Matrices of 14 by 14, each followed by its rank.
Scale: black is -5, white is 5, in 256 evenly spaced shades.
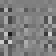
two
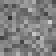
full rank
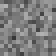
full rank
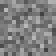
full rank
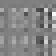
two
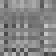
two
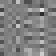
two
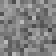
full rank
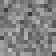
full rank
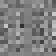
two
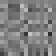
two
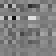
two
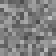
full rank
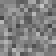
full rank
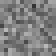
full rank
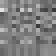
two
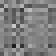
two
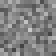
full rank
